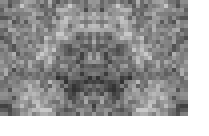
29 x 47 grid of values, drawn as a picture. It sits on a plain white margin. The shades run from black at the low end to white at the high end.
The histogram is bell-shaped. Overall the values sit about 50% of the way up the scale. It is mirror symmetric from left to right. No overall slope runs across the table.
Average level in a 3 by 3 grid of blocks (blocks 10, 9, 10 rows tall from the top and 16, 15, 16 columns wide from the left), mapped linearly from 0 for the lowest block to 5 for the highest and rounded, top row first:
454
414
404
